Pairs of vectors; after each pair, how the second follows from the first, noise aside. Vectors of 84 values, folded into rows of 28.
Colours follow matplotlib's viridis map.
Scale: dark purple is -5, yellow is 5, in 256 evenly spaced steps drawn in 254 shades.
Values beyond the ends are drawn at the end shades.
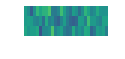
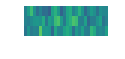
negated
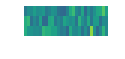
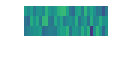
negated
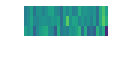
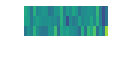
negated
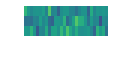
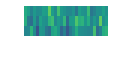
sign-scrambled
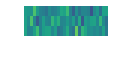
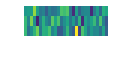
scaled up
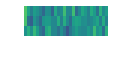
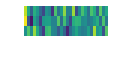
scaled up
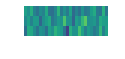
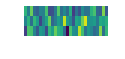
scaled up
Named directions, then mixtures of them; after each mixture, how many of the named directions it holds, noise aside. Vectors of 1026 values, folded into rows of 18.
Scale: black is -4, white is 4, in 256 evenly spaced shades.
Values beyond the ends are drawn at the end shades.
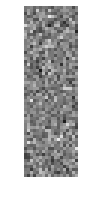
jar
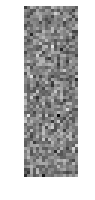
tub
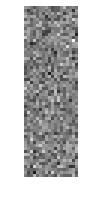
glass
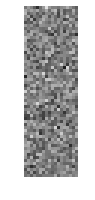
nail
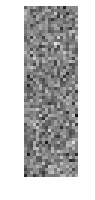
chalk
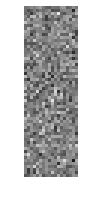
three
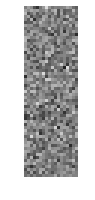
one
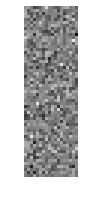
two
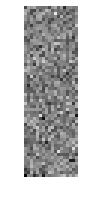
two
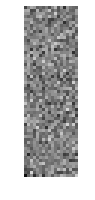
three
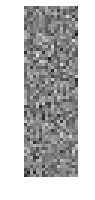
three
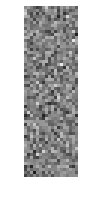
three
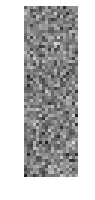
one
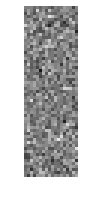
one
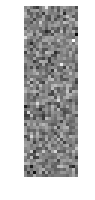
two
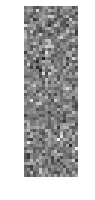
two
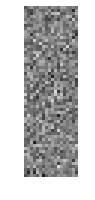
two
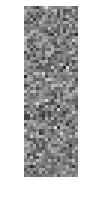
one
